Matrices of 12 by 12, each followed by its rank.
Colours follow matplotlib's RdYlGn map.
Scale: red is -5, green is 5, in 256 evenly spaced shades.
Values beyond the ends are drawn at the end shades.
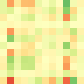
two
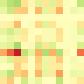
two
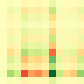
one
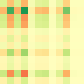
one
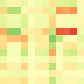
two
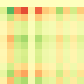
one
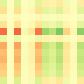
one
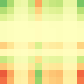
one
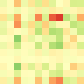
two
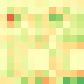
two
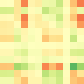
two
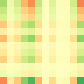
one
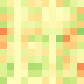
two
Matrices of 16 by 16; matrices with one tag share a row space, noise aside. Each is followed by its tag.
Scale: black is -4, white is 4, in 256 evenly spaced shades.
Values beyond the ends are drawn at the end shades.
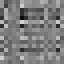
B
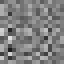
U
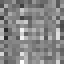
B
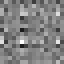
B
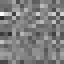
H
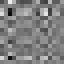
U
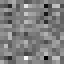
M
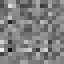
U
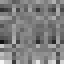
H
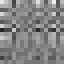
H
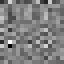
U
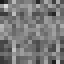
H
